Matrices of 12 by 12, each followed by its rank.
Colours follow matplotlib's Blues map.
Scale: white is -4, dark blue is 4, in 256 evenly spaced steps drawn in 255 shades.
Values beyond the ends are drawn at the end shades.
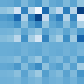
one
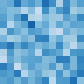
full rank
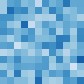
full rank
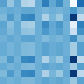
one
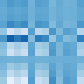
one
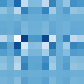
one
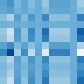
one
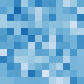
full rank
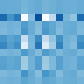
one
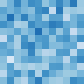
full rank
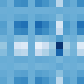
one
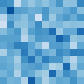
full rank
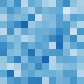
full rank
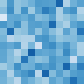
full rank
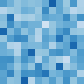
full rank
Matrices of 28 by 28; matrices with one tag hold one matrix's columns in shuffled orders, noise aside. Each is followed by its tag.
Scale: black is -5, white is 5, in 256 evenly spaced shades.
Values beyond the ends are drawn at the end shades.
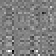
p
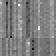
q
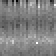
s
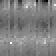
s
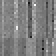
q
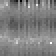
s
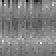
s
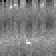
s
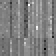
q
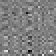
p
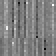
q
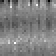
s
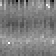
s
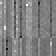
q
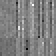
q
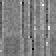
q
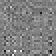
p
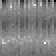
s
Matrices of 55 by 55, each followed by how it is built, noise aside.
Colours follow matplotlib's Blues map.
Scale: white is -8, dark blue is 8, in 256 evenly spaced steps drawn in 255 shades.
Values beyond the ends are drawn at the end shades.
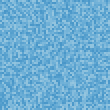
noise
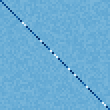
diagonal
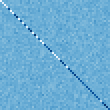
diagonal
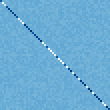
diagonal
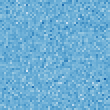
noise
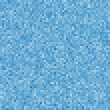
noise
